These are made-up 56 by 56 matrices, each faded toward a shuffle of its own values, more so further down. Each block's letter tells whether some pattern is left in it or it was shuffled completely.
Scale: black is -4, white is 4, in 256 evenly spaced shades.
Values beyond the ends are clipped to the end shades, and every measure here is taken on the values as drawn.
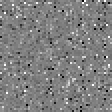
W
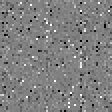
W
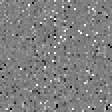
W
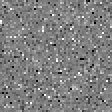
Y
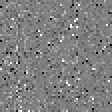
W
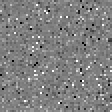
Y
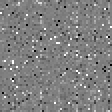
W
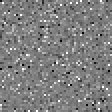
Y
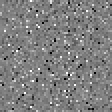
W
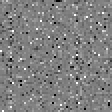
W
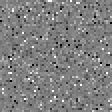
Y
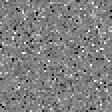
Y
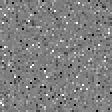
Y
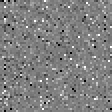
W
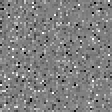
W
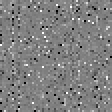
W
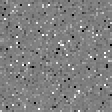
Y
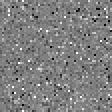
Y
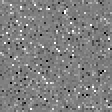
Y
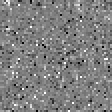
W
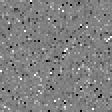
Y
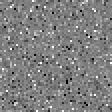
Y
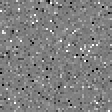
Y
